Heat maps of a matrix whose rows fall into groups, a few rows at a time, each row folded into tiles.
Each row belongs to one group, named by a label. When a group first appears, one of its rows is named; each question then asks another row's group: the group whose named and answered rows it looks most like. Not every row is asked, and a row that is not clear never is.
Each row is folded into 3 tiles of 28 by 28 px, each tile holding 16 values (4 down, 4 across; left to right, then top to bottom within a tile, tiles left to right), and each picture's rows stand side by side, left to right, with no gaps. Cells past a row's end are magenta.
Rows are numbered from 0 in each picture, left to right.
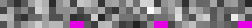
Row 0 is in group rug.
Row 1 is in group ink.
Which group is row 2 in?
ink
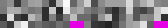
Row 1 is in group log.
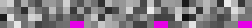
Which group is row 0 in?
ink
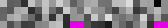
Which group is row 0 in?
log
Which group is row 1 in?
log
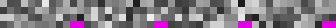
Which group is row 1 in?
ink
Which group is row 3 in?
log
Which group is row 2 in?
log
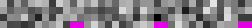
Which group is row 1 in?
rug
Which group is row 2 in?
rug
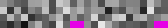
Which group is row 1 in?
ink
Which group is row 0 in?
log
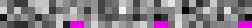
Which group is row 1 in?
rug
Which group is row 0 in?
log
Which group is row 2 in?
rug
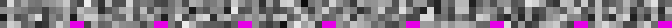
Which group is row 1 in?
rug
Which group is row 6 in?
log
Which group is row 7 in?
ink
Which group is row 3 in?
log
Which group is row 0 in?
ink
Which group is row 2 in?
ink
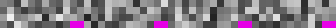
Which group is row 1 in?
log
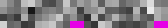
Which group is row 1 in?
ink
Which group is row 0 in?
log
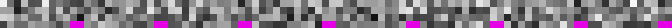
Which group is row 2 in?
log
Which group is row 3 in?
log
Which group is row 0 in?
rug
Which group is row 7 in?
ink
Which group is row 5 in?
log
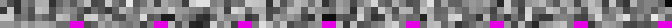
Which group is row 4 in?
log
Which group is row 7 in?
ink
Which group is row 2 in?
log
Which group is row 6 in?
log
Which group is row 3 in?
rug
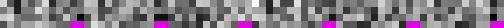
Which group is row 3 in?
rug
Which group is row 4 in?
log
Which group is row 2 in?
log
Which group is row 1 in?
rug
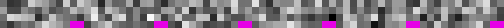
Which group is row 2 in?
ink
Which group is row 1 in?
ink
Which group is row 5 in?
log
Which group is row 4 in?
ink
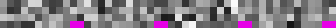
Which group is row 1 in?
rug
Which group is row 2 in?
ink
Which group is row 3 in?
ink
